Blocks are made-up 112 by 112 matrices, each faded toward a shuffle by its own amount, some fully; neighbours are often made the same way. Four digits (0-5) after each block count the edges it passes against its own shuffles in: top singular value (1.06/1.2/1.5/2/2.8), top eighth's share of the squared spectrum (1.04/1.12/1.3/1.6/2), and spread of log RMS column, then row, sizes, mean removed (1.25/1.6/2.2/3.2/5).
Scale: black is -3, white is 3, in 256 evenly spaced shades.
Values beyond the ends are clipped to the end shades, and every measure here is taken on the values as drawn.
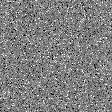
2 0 0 0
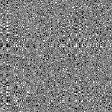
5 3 3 2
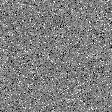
1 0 0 0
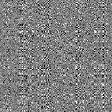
5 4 3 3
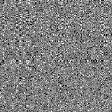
4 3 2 2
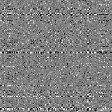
5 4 2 4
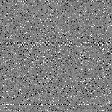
4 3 1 2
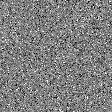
0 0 0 0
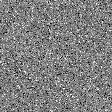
0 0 0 0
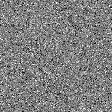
2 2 0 0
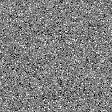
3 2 1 1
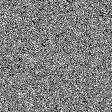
2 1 0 0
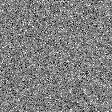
1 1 0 0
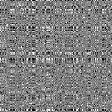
5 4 3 4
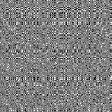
5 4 4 4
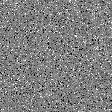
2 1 0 0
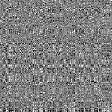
5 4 3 3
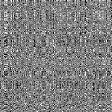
5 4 3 3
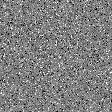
2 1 0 0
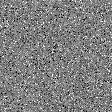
0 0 0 0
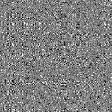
4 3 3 2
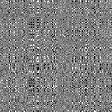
5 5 4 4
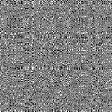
5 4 3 3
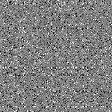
4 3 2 2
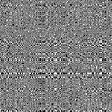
5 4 3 4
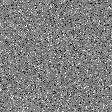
0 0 0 0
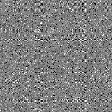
5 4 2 3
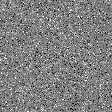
2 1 0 0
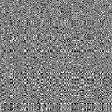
5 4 3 4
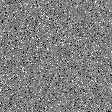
0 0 0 0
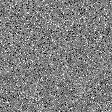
0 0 0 0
